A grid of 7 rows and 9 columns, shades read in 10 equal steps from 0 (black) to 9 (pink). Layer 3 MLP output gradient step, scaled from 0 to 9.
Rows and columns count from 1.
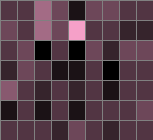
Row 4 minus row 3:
-1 0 3 -2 1 -1 -2 -1 -1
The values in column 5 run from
0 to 9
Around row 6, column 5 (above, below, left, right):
2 4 3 3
